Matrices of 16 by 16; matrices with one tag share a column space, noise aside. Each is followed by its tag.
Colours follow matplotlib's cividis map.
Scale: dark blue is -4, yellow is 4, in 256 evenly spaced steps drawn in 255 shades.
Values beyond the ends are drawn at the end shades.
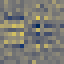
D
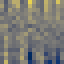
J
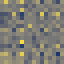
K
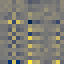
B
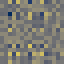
K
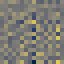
B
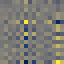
B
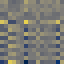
B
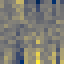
J
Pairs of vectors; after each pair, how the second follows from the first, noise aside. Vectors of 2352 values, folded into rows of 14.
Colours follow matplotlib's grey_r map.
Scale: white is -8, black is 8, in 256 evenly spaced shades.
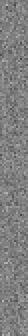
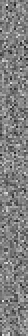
scaled up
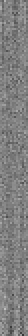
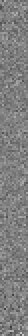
sign-scrambled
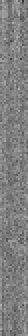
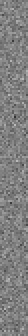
shuffled
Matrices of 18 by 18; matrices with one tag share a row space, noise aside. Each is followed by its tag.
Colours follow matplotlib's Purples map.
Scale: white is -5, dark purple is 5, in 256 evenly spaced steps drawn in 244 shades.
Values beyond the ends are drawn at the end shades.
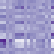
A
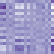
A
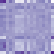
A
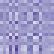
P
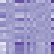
A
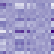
A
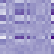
A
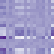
A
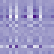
P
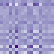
P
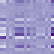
A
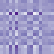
P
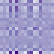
P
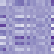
A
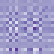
P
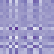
P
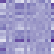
A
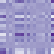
A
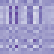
P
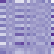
A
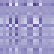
P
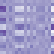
A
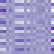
A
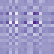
P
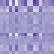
P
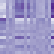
A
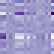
A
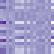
A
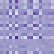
P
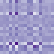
P
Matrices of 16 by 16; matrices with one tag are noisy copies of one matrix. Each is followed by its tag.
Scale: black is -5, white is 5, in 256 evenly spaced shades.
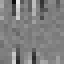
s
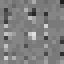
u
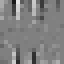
s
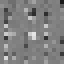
u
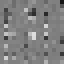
u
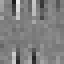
s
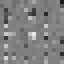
u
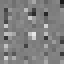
u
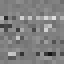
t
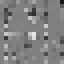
u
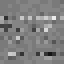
t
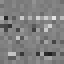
t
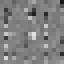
u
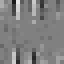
s
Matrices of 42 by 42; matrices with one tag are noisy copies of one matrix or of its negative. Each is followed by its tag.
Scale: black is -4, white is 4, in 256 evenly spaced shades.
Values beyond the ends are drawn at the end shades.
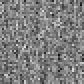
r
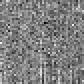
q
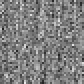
r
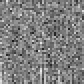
q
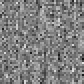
r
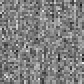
r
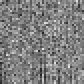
q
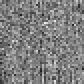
q
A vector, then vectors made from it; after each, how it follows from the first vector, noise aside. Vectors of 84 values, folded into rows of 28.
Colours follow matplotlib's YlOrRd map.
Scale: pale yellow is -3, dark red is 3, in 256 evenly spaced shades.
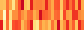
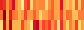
negated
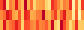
reversed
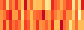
reversed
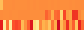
partly zeroed
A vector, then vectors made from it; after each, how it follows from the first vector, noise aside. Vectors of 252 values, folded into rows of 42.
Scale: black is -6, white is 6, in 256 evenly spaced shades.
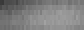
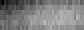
scaled up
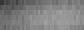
copied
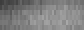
copied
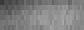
copied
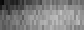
scaled up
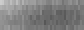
negated
